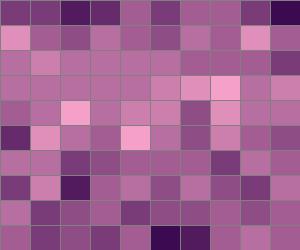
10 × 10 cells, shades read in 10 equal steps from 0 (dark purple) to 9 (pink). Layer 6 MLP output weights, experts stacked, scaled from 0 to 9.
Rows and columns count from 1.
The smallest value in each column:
2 3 1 2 3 0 1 3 3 0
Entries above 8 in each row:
0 0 0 1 1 1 0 0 0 0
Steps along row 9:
down up up down up same up down up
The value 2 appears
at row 1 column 4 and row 6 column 1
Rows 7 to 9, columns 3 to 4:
3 4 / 1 5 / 4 5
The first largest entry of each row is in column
5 1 2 8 3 5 1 2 1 9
